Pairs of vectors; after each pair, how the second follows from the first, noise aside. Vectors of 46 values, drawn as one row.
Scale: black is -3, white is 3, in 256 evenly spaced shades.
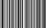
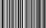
copied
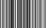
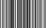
copied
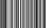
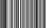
copied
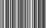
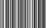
copied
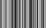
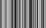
copied
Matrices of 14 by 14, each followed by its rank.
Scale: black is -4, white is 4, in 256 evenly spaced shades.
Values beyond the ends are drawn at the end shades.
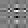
one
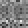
three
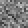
full rank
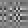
one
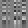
one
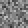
full rank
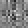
two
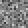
full rank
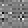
two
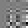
one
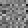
three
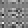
two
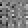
three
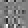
two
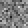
full rank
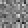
three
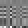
one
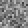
full rank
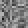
three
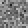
full rank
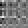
two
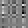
one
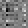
two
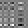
one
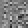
three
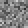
full rank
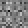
two
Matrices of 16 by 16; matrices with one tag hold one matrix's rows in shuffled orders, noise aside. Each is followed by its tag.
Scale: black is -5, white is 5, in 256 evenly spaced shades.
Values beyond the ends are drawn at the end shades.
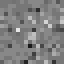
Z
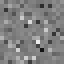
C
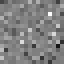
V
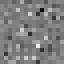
C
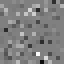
C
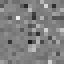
Z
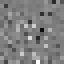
C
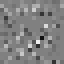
C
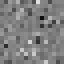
C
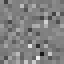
C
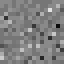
V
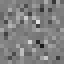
C
